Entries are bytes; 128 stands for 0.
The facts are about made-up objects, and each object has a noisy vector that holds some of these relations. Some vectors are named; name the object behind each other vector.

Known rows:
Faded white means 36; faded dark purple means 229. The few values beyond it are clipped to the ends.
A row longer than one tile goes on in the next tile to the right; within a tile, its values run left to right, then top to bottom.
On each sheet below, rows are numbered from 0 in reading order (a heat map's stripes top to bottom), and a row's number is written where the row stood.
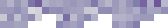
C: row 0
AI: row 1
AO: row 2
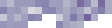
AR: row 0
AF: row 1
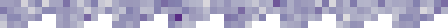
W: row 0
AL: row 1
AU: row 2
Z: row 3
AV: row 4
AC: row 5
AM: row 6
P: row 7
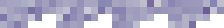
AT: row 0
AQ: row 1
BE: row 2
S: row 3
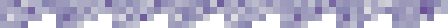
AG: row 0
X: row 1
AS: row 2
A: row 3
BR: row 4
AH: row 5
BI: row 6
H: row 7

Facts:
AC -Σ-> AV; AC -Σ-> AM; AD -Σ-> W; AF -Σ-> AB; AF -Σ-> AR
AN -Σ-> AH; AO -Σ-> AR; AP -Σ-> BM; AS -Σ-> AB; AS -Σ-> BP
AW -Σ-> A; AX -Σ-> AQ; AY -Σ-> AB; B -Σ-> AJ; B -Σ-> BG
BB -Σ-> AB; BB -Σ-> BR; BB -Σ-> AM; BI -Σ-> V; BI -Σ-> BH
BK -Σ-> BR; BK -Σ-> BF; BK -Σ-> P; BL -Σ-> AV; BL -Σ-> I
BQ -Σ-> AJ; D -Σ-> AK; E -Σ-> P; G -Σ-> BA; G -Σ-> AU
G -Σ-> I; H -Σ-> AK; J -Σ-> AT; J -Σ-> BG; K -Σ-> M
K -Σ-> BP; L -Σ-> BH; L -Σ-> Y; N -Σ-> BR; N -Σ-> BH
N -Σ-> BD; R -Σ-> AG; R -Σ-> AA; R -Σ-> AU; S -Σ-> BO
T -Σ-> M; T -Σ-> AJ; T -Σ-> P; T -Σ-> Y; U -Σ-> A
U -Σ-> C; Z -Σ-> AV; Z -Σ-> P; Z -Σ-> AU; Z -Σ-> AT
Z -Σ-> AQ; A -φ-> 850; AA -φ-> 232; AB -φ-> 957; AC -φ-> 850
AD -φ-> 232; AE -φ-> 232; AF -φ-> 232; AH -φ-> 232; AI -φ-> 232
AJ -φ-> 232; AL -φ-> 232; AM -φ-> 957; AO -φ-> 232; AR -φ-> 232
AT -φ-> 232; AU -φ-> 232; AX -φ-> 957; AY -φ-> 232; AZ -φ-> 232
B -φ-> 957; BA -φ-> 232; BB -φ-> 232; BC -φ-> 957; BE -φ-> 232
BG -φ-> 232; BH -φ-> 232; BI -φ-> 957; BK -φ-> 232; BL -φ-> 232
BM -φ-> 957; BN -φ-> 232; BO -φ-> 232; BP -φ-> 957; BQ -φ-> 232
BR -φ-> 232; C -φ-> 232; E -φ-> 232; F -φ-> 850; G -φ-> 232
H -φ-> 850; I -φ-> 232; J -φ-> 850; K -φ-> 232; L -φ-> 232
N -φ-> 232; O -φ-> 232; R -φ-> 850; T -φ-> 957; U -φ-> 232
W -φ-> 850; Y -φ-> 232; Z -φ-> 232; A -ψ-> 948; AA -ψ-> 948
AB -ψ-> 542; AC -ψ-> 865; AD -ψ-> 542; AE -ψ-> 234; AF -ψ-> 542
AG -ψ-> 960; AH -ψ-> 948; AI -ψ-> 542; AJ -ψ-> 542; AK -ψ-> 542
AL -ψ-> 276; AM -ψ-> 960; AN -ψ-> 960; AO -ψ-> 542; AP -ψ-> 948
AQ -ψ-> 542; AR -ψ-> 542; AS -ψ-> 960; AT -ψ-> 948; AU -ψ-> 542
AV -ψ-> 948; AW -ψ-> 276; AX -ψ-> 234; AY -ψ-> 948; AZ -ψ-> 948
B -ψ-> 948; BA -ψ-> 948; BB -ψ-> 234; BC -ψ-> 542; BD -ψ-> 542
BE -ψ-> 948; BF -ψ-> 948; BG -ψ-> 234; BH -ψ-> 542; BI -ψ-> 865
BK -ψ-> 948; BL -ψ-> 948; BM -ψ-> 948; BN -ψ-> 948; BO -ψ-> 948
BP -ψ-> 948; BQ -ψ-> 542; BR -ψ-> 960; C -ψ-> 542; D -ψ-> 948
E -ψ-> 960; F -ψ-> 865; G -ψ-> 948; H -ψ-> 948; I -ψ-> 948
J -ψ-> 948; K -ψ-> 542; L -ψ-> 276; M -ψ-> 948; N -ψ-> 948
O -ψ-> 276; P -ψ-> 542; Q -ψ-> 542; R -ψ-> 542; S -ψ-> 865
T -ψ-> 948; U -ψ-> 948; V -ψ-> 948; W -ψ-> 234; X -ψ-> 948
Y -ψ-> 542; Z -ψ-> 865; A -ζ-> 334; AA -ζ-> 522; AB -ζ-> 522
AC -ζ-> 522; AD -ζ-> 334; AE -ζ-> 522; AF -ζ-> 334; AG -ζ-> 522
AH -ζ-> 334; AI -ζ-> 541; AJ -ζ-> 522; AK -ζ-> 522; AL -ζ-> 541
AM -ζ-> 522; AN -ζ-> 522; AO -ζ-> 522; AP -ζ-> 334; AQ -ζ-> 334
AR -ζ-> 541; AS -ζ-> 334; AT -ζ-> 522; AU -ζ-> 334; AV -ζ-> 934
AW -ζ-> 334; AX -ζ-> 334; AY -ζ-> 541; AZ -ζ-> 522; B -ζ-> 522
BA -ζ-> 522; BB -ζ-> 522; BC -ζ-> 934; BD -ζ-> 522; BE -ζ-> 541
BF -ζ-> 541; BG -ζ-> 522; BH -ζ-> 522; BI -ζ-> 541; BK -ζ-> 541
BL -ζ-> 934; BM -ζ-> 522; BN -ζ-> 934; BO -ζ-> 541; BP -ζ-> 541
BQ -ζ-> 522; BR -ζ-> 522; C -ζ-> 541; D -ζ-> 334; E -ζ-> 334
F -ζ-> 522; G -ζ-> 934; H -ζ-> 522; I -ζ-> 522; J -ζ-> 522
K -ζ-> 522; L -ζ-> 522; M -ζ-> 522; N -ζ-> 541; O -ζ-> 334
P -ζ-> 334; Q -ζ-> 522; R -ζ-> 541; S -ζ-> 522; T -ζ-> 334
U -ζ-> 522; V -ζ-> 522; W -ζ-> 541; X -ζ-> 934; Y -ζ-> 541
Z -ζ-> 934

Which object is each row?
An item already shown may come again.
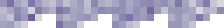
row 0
AW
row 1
AY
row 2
D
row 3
AL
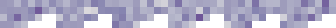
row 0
AP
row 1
AR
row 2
BK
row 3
O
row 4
AE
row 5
AF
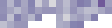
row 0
BB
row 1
AB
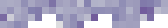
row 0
M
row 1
BG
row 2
H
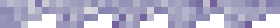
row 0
BF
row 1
Y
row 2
R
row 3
K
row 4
AJ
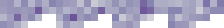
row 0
AP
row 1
AX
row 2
U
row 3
BP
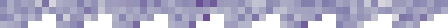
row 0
AC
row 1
V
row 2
Q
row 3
AK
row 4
E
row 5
AJ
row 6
N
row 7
AD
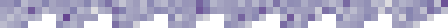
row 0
AN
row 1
BC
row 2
AY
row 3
U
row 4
AP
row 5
R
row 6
L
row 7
A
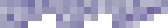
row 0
BQ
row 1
V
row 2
T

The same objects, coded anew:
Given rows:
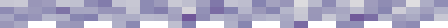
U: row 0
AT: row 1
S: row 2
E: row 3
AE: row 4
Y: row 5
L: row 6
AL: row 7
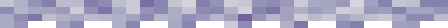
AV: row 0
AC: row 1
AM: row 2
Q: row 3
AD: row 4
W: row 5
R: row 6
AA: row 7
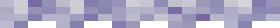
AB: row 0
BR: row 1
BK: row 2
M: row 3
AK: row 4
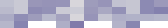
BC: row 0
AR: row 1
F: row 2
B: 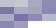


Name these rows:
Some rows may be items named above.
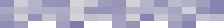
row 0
AY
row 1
BI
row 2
BP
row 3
Z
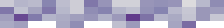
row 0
T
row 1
AO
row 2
AW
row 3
Y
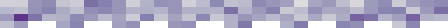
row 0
AW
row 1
AG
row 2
BP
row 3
BF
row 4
BG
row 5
C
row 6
L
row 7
AX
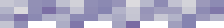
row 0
AS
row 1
AJ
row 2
Y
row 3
BQ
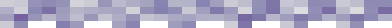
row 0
AD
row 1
N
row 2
Z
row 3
BB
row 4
P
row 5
AF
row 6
AF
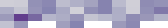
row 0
O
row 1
Z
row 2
K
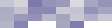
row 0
AK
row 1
AI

